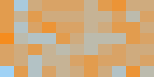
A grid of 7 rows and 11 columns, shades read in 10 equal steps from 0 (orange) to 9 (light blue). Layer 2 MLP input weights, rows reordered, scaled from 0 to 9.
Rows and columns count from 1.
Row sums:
39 43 36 49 46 42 50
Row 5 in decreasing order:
6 6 5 5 4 4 4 4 3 3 2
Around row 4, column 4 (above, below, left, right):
1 5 7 2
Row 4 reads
0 6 7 7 2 4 6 6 6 2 3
